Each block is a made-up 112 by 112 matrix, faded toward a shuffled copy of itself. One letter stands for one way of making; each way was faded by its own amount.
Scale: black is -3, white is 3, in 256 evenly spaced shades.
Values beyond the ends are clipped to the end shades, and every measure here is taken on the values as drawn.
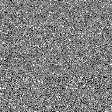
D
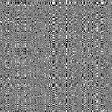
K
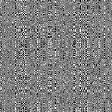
K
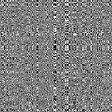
K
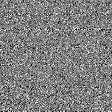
D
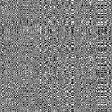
K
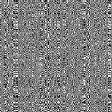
K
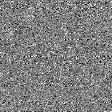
D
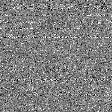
D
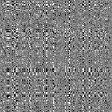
K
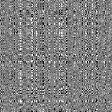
K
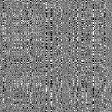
K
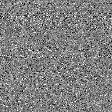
D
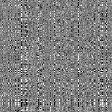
K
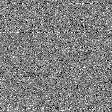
D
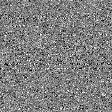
D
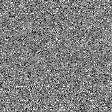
D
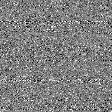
D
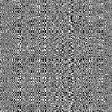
K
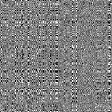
K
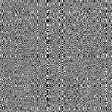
K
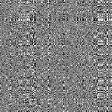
K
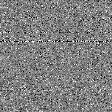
D
